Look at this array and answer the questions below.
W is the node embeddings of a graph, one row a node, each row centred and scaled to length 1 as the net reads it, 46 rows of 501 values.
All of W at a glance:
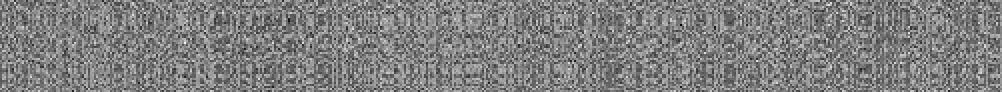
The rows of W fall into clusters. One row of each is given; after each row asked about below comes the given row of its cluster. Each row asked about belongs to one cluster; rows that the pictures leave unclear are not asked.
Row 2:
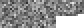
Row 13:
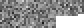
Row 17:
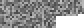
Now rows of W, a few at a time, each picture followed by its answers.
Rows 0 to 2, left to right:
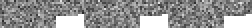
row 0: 17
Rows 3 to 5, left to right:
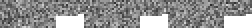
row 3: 13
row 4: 13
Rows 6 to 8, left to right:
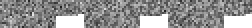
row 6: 17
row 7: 2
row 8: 2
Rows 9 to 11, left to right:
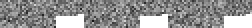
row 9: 2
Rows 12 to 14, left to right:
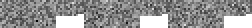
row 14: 13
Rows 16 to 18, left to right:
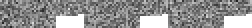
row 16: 13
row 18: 17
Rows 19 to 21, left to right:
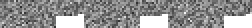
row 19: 2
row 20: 2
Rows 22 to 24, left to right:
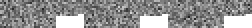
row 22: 13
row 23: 13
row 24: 2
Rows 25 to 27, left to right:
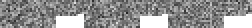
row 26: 13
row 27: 17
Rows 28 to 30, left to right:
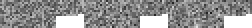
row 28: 17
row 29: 2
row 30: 13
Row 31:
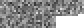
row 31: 17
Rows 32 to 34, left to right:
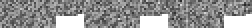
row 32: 2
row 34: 2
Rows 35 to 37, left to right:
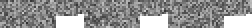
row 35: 2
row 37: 17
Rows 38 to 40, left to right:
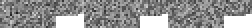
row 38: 17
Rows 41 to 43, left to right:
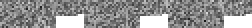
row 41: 2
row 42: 17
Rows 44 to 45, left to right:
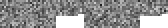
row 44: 13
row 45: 2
